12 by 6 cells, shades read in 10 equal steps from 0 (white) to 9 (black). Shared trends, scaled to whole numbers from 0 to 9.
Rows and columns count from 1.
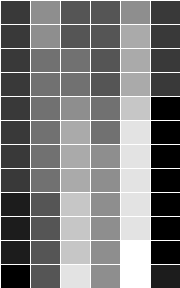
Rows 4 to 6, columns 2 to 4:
5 5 6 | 5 4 5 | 5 3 5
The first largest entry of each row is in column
1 1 1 1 6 6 6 6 6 6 6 1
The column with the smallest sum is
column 5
